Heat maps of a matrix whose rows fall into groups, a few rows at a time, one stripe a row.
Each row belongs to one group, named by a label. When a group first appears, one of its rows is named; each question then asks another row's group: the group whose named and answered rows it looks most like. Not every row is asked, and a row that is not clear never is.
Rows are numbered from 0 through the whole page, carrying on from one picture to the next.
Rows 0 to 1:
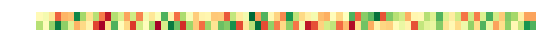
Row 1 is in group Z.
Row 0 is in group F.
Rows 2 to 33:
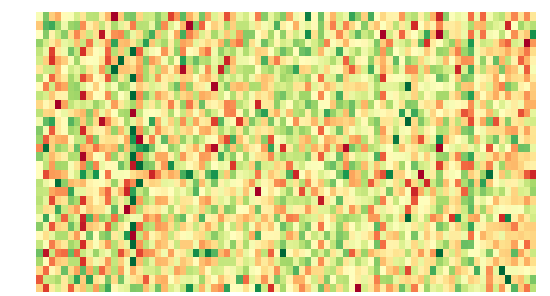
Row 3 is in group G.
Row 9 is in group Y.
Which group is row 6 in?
Y
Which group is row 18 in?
Y
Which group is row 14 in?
Z
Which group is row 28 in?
Y
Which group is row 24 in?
Z
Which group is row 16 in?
F
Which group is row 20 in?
F
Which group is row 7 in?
F
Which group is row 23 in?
Y
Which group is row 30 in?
Y
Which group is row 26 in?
Y
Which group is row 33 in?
Z
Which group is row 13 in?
F
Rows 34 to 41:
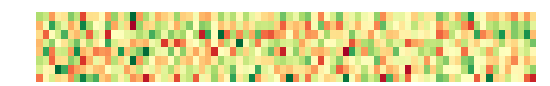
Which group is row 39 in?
Y
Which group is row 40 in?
Z
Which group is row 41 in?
F
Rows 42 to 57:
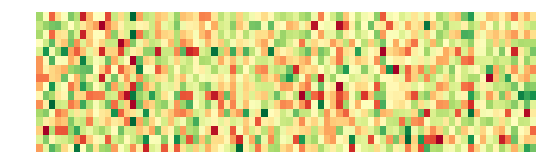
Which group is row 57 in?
G
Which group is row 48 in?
F
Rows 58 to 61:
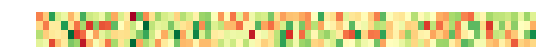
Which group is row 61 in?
Y
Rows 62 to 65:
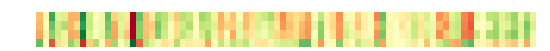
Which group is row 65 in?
Y
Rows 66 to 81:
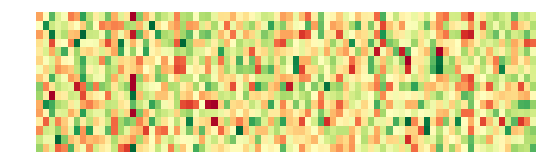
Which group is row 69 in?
F
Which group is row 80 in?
Z
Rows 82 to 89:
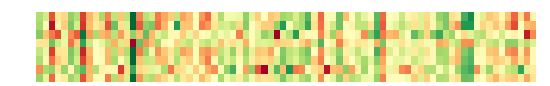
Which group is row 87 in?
Y
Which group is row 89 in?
Y
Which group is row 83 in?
Y
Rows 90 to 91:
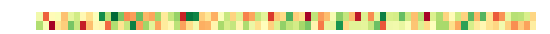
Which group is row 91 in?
Y
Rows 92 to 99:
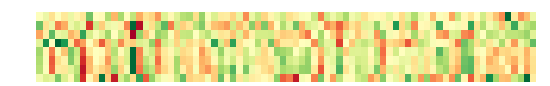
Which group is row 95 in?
Z
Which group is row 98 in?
Y
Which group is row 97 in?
Y
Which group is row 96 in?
Y
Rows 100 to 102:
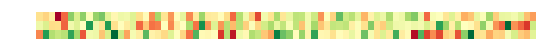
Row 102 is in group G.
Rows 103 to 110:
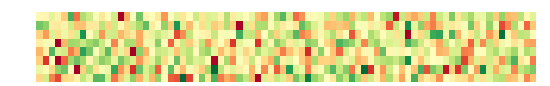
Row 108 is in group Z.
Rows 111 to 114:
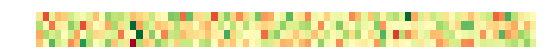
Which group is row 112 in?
Y
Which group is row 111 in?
Z
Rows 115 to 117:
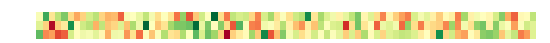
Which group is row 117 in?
F
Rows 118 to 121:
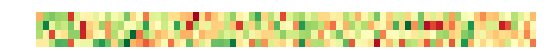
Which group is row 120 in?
Y
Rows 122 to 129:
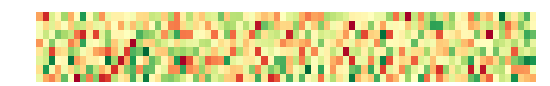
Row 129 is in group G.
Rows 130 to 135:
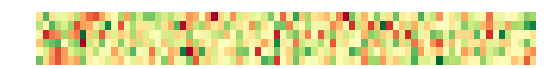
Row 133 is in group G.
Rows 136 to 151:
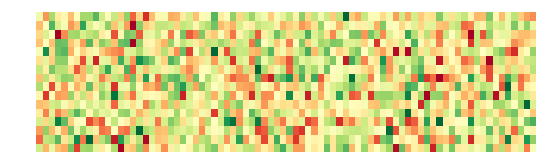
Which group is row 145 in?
Z
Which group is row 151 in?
F
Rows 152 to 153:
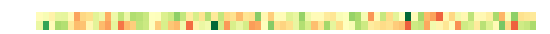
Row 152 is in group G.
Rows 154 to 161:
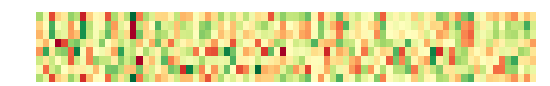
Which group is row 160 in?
Z
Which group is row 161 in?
Y
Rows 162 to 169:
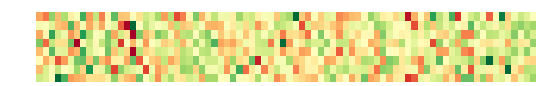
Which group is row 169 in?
Z
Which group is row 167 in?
F
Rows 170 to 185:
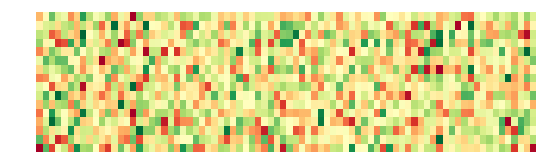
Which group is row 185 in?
F
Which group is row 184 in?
F
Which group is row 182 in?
G
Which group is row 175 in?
Z
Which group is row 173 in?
F
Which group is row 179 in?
Z
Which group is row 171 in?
G
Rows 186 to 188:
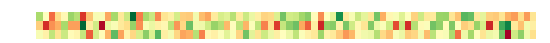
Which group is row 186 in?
Y
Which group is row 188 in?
G
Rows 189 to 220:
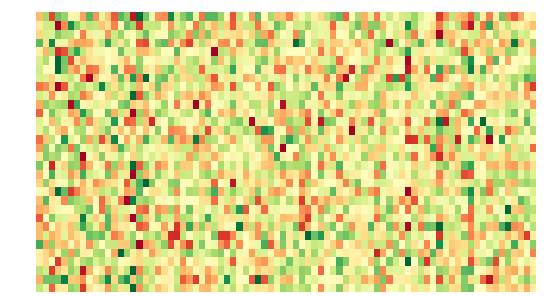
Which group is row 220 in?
Y
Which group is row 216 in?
F
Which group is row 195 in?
Z
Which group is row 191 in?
G
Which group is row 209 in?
Z
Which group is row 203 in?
G
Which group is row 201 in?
Z
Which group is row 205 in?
G
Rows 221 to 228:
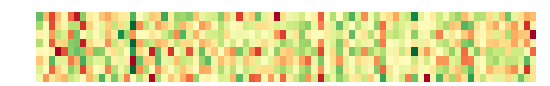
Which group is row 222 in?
Y
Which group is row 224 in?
Y
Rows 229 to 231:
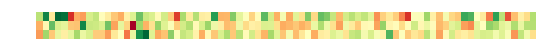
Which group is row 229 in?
Z
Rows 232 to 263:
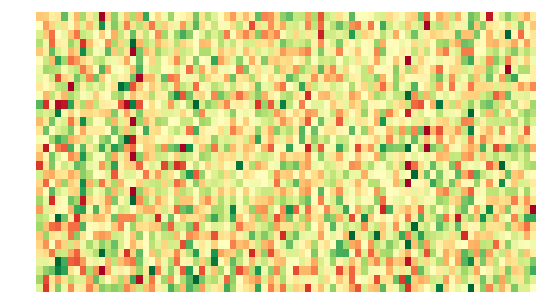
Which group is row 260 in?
Z
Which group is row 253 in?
Y
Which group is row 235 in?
Y
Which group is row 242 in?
F
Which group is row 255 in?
Z
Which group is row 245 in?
G
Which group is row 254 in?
F
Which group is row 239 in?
F
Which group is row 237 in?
Z
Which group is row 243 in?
Z
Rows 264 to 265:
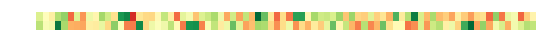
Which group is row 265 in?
Z
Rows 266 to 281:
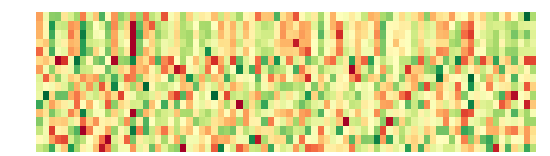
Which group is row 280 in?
F
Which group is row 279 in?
Y
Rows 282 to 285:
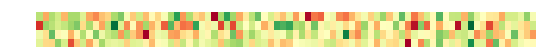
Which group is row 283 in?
G
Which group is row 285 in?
Z
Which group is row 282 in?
Z
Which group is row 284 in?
F
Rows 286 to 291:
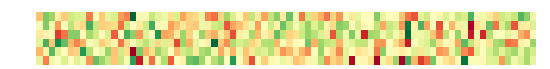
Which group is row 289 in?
Z
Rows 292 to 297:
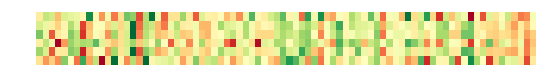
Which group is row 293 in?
Y
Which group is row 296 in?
Y
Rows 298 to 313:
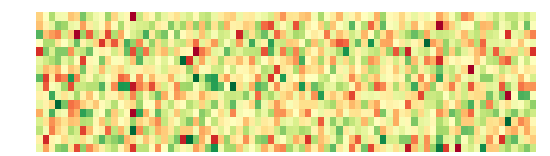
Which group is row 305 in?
F
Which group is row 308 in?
Z
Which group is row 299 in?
G
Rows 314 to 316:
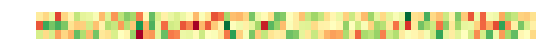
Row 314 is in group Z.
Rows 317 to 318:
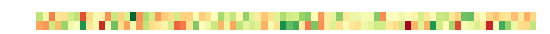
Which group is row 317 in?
Y
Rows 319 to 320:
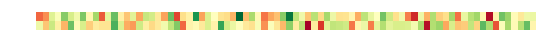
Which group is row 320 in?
Z
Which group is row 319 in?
G
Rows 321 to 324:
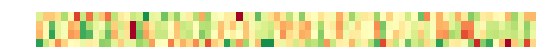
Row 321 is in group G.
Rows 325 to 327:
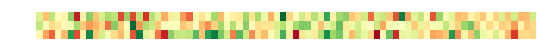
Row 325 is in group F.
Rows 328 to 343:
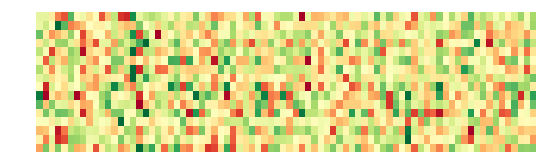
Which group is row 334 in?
Y
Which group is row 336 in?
Z
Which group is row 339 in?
G
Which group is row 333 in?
Z
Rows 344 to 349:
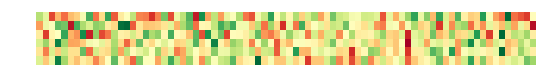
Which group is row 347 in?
Z
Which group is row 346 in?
G
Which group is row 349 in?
Z
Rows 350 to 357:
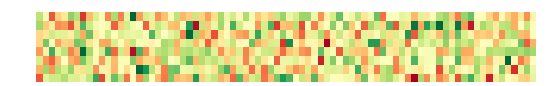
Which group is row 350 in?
Y
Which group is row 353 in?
F
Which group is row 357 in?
G
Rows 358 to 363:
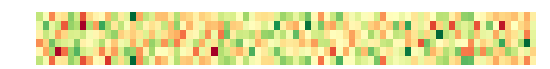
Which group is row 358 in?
Y
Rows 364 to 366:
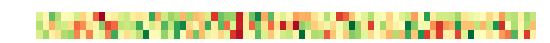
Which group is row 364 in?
Z
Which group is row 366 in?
G
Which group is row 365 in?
G
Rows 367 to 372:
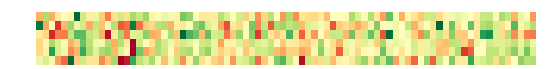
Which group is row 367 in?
F
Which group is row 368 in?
F
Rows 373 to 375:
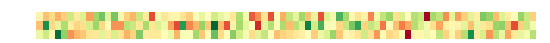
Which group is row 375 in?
Z
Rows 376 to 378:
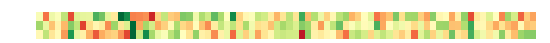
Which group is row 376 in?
F
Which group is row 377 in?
Y
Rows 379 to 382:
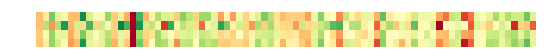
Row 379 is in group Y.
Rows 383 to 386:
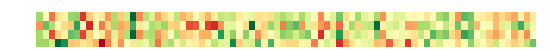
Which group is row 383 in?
Y
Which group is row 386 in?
Z
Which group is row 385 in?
Y
